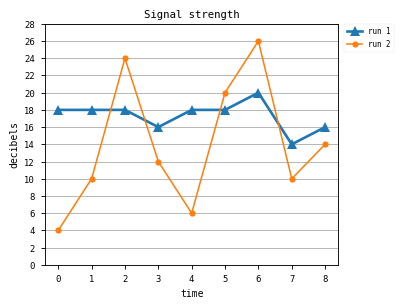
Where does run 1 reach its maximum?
6
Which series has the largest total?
run 1
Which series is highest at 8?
run 1
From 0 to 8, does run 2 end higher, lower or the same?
higher
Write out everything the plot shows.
Title: Signal strength
x-axis: time, ticks 0 1 2 3 4 5 6 7 8
y-axis: decibels, ticks 0 2 4 6 8 10 12 14 16 18 20 22 24 26 28
Legend: run 1, run 2
Values:
run 1: 18 18 18 16 18 18 20 14 16
run 2: 4 10 24 12 6 20 26 10 14
